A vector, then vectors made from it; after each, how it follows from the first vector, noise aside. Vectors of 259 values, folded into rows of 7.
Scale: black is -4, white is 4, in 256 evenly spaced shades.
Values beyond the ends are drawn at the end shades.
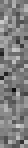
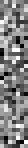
scaled up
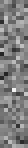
sign-scrambled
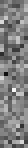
sign-scrambled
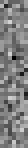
reversed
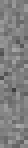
shrunk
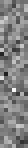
sign-scrambled
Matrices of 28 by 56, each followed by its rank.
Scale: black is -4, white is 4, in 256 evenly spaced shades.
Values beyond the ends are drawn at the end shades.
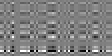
one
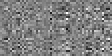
five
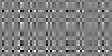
one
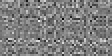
five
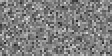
full rank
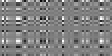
one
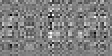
three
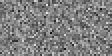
full rank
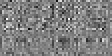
five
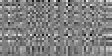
three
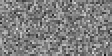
full rank
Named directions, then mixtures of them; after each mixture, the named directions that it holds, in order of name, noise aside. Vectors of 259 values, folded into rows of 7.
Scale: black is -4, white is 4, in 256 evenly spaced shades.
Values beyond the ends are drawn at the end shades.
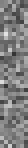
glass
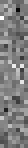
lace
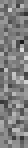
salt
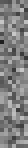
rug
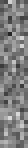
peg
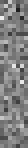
lace, peg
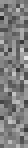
lace, rug, salt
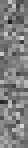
glass, peg, salt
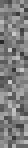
rug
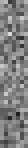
peg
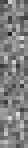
peg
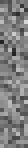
glass, rug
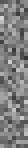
lace, rug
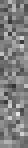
glass, peg, salt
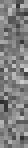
lace, salt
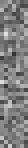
glass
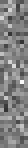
lace, peg, salt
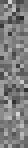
glass, lace, peg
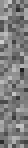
glass, lace, rug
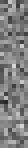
lace, peg, salt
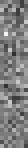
glass, lace, rug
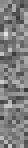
glass
